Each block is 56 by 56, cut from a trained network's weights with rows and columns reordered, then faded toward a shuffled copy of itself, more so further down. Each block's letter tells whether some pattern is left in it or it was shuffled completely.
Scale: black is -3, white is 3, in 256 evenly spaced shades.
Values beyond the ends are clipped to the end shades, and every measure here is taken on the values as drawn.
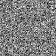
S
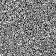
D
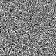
S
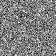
D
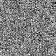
S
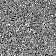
D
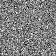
D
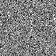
S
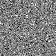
D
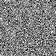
S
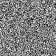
D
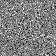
D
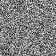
S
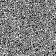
D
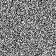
D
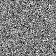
D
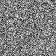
S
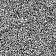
S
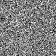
S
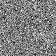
D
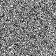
D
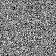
S
